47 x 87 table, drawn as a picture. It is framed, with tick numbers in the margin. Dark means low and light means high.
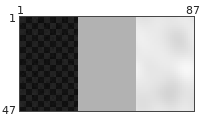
The table splits into one row of 3 panels. Panel 1,1: very low, checkered, faint in contrast. Panel 1,2: high, flat. Panel 1,3: very high, smooth, faint in contrast.
